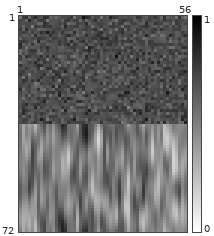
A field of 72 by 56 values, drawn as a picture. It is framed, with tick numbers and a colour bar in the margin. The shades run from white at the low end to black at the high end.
The table splits into 2 rows of 1 panel. Panel 1,1: high, fine-grained. Panel 2,1: middling, streaked downward, strong in contrast.
